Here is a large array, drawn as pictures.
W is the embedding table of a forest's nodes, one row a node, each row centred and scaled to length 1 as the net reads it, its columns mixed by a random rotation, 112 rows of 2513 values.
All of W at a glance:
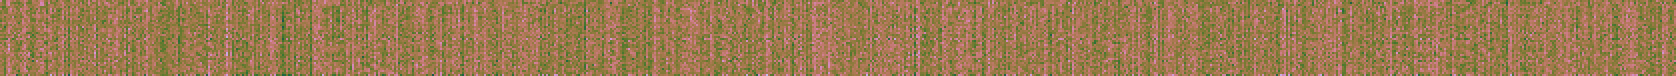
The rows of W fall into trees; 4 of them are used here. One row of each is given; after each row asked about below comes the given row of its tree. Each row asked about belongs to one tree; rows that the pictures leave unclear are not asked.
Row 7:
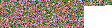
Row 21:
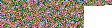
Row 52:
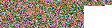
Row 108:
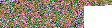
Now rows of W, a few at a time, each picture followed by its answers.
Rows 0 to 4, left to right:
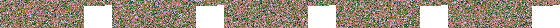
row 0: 52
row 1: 108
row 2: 7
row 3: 52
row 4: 108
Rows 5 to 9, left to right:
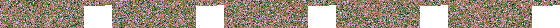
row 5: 108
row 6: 108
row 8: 52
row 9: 52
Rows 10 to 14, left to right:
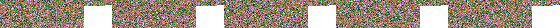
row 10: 21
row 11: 7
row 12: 7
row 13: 21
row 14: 7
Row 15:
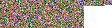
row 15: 7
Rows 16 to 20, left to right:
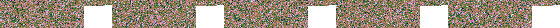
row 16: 21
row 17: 7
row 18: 21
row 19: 7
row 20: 21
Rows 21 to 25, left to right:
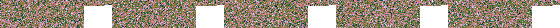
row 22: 7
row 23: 52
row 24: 52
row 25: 52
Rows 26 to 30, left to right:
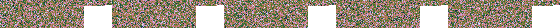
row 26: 21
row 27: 7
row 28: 21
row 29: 21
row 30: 7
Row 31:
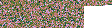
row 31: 21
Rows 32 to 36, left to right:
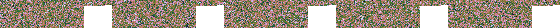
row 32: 21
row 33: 108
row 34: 21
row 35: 7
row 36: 52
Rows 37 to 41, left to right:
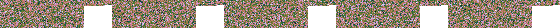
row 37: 21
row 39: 7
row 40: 7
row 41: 21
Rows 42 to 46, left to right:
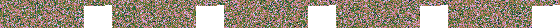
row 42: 7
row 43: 21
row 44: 52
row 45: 21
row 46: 52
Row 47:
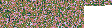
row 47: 7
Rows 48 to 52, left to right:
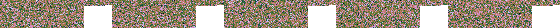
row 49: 7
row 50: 108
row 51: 21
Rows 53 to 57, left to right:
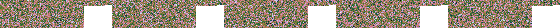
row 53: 21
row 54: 21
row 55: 52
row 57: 7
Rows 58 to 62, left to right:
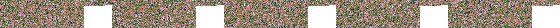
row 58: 7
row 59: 7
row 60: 52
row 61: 21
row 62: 108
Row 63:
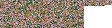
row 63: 108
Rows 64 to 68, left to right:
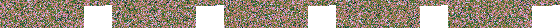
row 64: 21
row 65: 21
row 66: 7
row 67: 108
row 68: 21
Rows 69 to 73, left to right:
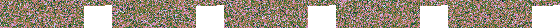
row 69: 52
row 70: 21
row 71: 7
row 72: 108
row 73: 108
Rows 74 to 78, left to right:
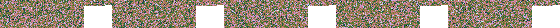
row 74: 7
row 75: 108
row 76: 21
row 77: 52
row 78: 21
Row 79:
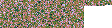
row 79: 21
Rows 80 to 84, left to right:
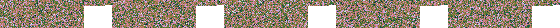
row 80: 7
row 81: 52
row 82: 21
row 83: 21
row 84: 7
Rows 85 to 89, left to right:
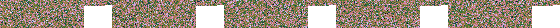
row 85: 21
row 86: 7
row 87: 108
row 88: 7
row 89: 52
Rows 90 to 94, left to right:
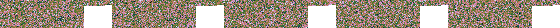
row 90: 21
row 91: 21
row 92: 108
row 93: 108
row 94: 52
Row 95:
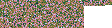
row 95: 7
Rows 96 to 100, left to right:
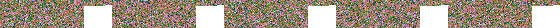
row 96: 7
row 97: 7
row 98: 21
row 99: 21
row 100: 7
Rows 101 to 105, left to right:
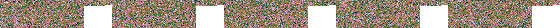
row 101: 108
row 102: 7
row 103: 7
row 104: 108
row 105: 108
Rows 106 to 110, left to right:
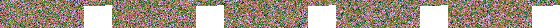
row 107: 7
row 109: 21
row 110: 7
